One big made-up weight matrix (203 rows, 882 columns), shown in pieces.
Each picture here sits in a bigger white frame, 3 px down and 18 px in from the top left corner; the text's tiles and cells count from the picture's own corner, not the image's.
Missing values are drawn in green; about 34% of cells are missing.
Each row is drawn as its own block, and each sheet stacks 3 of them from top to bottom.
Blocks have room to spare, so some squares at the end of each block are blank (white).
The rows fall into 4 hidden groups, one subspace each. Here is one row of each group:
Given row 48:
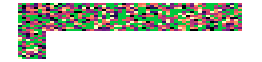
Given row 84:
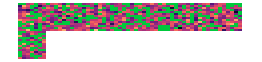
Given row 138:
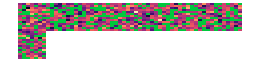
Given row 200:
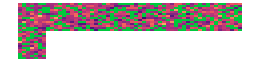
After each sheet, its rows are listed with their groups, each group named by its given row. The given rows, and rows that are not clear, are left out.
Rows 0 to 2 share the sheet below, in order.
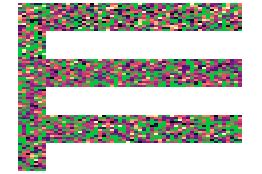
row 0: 84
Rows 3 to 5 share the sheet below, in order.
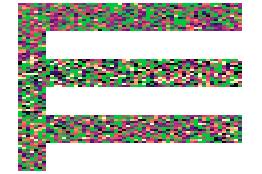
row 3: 200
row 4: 84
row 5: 200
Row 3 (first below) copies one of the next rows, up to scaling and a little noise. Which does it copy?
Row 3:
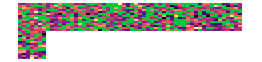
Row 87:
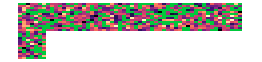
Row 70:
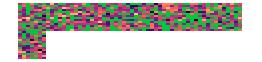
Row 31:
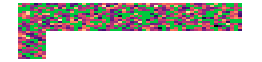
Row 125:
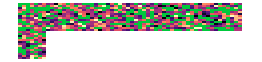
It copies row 125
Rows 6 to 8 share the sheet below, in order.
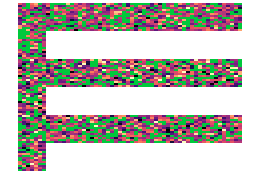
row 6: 200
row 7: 48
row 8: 200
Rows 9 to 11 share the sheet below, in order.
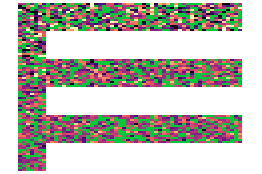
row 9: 84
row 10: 84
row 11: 138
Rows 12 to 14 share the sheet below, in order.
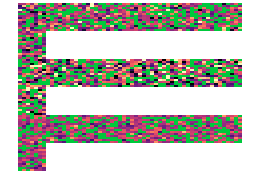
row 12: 84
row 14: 200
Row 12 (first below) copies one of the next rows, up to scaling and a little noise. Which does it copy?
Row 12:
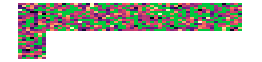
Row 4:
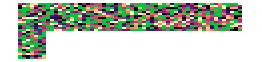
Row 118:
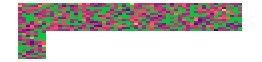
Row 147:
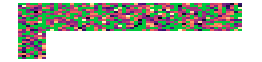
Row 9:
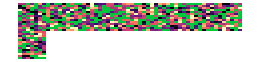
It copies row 9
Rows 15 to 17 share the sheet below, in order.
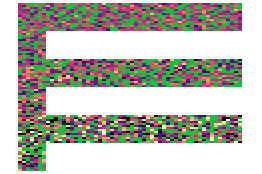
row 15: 200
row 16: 48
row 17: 84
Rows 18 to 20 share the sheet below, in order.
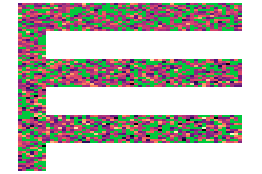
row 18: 200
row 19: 48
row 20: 138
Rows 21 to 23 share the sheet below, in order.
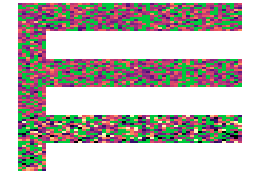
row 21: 200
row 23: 84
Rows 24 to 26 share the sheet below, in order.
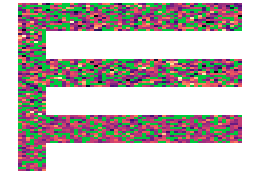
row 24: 48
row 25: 48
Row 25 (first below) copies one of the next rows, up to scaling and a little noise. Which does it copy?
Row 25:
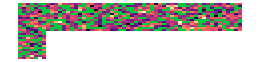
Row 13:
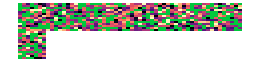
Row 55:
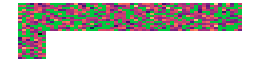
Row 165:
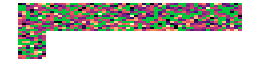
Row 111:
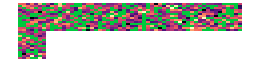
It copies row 111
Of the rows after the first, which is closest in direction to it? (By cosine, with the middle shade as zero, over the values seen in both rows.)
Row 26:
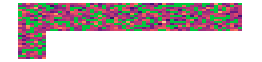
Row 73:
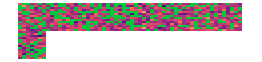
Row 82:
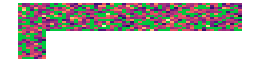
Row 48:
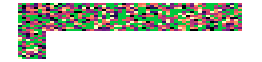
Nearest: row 82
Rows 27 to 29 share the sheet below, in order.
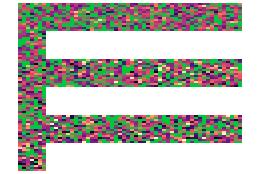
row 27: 138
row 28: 48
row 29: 200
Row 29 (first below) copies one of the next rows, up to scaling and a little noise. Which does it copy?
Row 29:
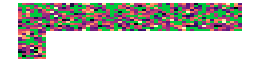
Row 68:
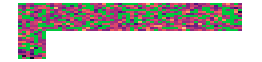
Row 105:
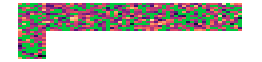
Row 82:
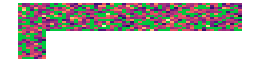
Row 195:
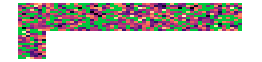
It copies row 68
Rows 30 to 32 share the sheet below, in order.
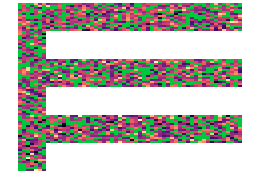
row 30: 138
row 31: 200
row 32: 48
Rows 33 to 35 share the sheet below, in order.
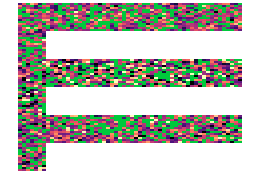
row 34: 200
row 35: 84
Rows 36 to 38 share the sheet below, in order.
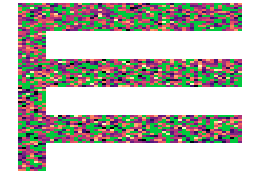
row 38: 48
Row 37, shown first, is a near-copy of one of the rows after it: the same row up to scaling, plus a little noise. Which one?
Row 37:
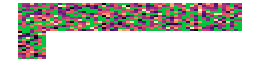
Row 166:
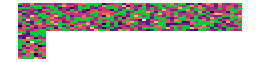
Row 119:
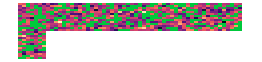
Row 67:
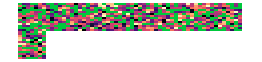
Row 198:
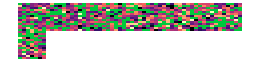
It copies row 166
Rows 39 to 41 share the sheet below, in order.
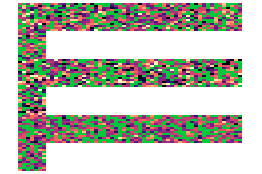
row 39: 84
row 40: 84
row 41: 84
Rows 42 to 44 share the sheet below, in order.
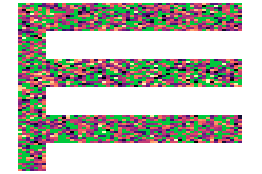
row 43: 200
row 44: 84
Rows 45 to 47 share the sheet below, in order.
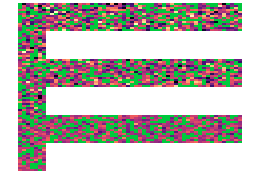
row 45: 200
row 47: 138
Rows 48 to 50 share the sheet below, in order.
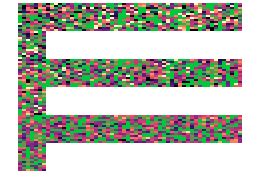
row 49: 48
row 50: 200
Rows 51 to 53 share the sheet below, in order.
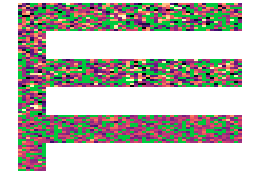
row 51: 200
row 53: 84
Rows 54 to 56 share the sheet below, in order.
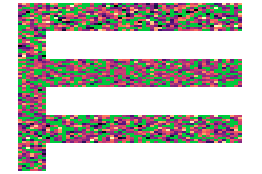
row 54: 200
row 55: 48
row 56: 84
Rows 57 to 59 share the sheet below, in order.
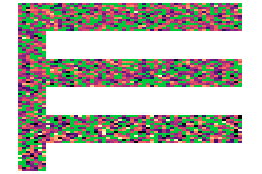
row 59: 84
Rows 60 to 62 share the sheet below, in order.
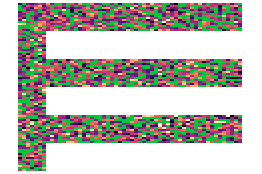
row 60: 200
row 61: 138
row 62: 48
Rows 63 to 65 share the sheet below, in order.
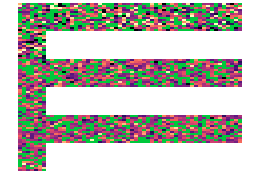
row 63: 48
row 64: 200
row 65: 200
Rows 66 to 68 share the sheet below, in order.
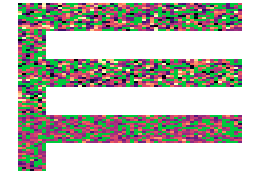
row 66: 200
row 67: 48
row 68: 200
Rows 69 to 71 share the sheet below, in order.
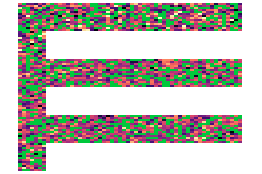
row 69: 138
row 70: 200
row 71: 48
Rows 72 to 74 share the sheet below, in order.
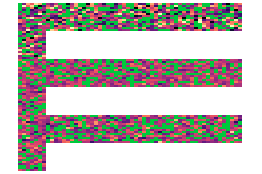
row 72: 84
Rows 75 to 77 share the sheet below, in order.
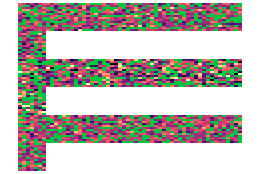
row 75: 84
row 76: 200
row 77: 200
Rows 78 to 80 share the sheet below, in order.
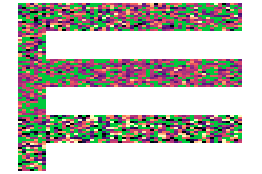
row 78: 84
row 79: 138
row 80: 84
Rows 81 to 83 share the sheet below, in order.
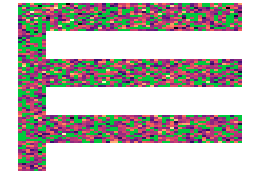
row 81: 84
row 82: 200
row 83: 200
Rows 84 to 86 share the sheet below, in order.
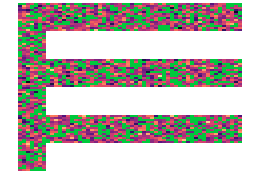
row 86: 200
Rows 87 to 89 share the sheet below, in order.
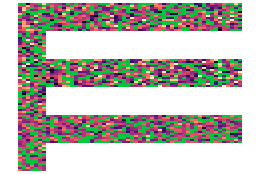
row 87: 200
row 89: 138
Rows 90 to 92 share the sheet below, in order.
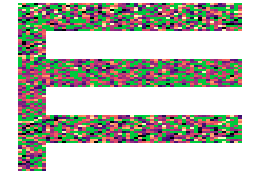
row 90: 84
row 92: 84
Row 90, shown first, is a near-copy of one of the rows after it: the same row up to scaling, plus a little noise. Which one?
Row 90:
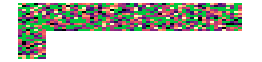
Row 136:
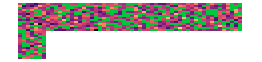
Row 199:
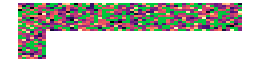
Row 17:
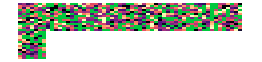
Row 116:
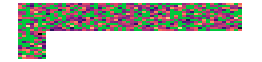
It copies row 136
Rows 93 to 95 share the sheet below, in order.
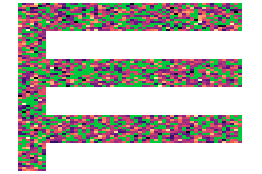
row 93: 84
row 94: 200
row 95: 84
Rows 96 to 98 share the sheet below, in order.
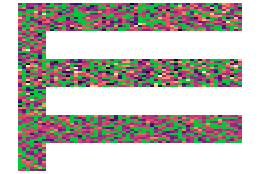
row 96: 84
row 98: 200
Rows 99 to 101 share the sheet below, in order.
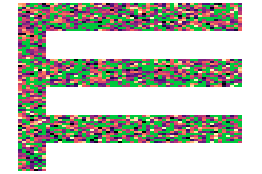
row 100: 84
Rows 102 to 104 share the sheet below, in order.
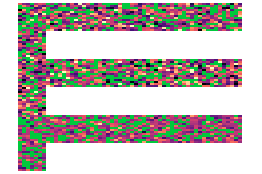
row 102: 84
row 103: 200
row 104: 200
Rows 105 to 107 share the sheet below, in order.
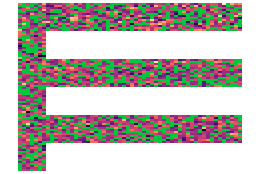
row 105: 200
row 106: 200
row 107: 138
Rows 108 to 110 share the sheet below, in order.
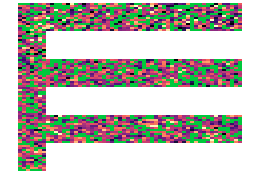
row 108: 200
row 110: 48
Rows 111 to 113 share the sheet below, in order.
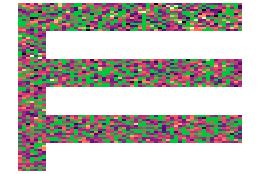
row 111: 48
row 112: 84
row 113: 138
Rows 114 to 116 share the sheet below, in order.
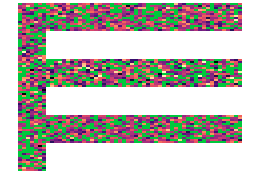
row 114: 200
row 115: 138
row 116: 84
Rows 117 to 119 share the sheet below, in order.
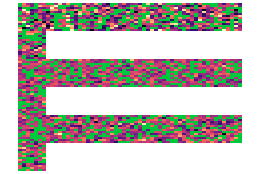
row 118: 84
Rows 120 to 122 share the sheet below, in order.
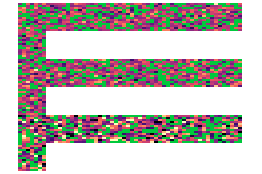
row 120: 48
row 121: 84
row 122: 200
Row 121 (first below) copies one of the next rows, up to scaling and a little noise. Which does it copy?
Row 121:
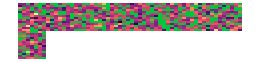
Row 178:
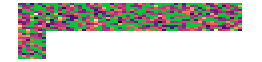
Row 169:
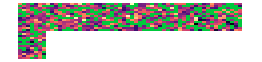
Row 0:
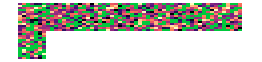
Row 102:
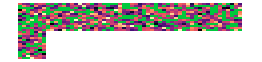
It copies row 178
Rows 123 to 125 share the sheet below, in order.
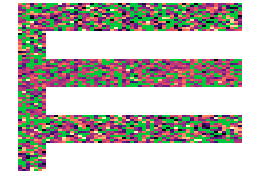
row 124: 48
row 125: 200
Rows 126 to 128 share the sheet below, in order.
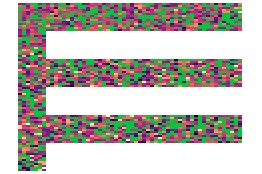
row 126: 200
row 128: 200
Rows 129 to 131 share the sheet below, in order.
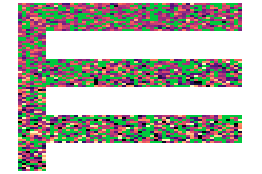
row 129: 200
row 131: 84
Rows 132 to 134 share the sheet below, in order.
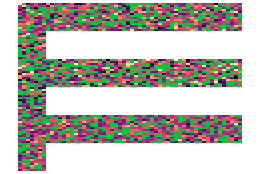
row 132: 48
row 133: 48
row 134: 84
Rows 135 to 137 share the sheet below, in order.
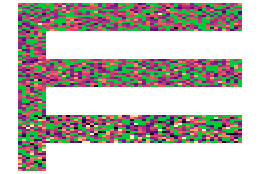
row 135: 84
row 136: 84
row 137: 138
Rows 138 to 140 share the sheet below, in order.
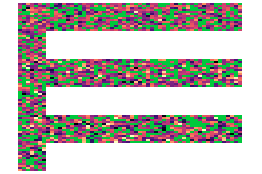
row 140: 138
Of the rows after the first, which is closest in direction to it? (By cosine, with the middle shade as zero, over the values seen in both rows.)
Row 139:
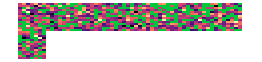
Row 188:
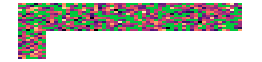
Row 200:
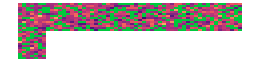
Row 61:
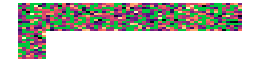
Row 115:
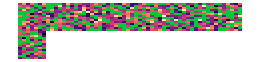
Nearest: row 115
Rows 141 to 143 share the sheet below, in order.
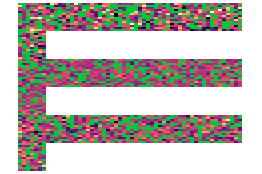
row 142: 200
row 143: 84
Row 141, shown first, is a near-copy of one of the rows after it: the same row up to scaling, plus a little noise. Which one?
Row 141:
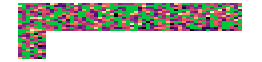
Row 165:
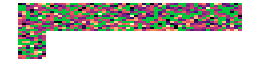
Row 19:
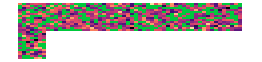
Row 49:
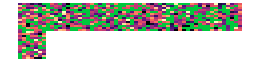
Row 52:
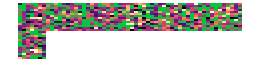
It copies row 52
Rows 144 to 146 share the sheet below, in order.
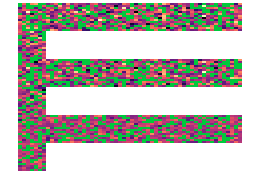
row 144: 138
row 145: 138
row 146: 138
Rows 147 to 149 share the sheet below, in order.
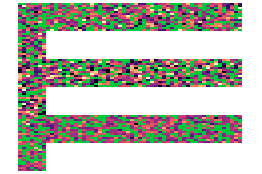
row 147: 84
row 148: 200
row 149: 138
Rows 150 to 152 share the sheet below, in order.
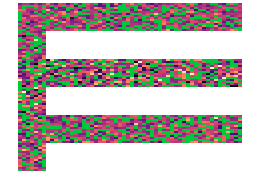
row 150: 48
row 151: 48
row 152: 138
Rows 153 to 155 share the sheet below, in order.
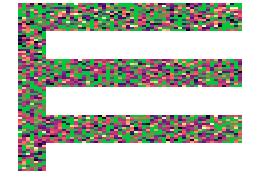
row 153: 48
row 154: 200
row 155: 48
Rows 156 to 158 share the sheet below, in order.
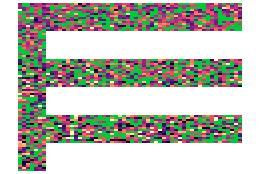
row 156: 84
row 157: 84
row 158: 200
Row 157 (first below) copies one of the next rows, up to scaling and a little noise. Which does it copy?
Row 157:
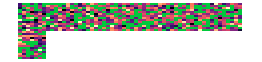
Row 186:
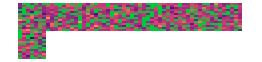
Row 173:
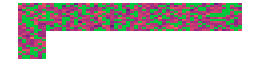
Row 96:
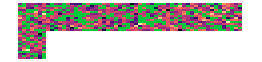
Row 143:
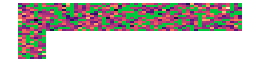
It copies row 186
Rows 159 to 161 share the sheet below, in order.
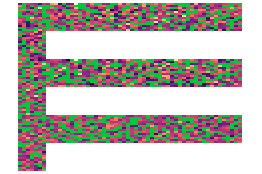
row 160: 48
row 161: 200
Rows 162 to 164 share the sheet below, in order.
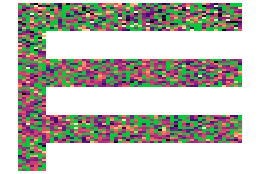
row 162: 138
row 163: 138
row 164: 138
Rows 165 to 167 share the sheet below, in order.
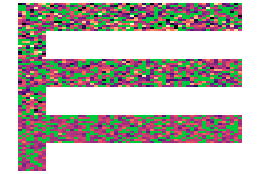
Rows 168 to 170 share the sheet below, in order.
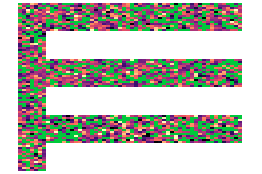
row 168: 138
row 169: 84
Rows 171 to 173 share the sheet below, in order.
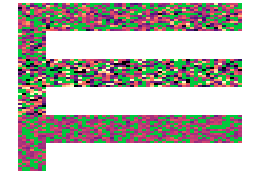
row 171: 138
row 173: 84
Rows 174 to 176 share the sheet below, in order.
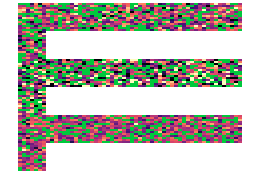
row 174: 48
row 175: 138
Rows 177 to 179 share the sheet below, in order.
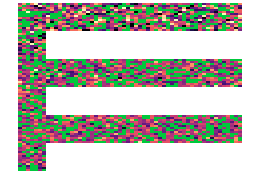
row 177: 138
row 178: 84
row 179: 200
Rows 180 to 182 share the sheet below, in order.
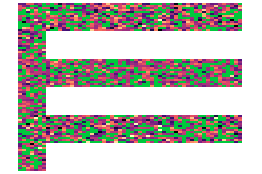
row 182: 138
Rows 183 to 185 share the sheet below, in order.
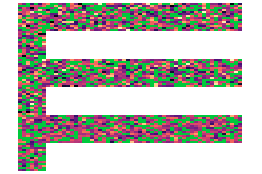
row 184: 200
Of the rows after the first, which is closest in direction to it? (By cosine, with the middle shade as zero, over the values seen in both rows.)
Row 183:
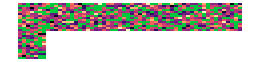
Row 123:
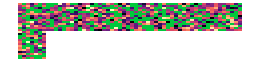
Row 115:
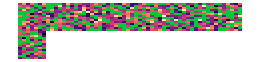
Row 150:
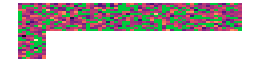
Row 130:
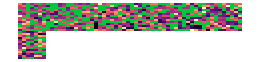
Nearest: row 130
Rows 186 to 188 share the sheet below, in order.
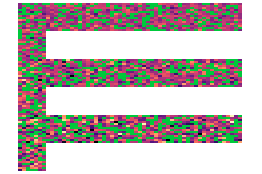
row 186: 84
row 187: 84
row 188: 84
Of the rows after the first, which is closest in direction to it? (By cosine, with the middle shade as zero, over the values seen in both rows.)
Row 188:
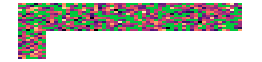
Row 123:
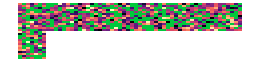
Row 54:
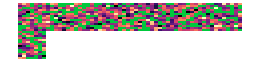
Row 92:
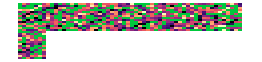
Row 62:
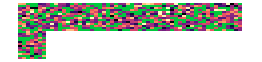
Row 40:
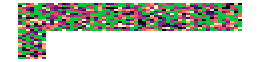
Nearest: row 92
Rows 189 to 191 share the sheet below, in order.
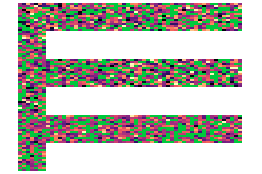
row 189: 138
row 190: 48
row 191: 84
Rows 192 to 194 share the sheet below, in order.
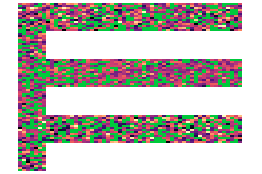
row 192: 84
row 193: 200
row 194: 200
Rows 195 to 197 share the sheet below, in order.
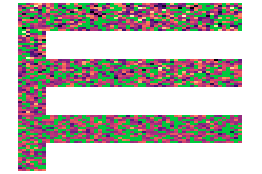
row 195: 200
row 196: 48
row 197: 200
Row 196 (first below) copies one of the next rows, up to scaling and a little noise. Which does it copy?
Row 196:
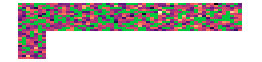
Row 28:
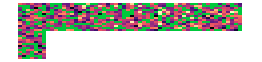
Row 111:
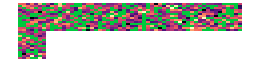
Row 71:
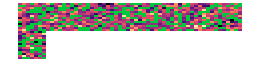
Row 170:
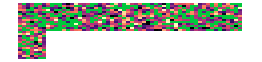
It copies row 28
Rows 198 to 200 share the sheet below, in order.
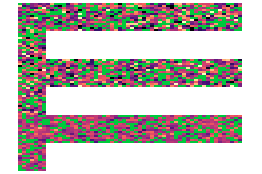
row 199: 84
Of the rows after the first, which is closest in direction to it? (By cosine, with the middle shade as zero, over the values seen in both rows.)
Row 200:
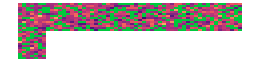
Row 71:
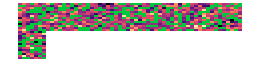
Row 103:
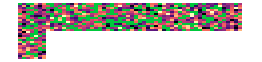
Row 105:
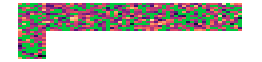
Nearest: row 105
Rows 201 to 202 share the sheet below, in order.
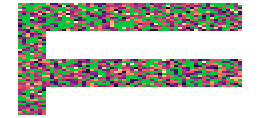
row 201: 84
